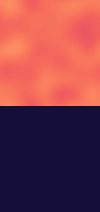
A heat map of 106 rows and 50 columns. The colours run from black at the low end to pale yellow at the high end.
It is made of 2 by 1 panels. Panel 1,1: high, smooth, faint in contrast. Panel 2,1: very low, flat.
